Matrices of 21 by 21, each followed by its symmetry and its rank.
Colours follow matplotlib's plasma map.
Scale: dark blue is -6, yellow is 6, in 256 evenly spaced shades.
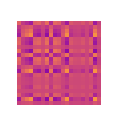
symmetric, rank one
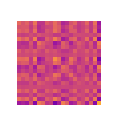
symmetric, rank two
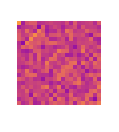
symmetric, full rank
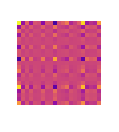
symmetric, rank one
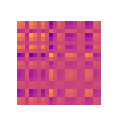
symmetric, rank one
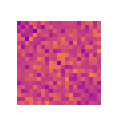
symmetric, full rank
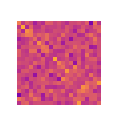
symmetric, full rank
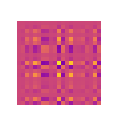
symmetric, rank one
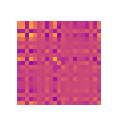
symmetric, rank two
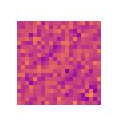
symmetric, full rank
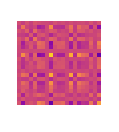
symmetric, rank two
